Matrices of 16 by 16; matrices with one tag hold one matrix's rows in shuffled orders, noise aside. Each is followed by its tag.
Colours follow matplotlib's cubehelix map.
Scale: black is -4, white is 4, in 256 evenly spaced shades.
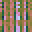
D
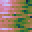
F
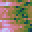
F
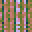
D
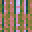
D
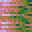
F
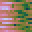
F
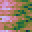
F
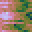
F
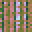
D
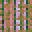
D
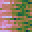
F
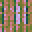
D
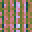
D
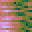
F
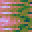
F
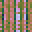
D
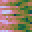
F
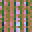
D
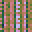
D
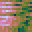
F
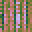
D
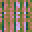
D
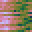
F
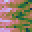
F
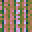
D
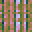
D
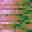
F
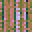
D
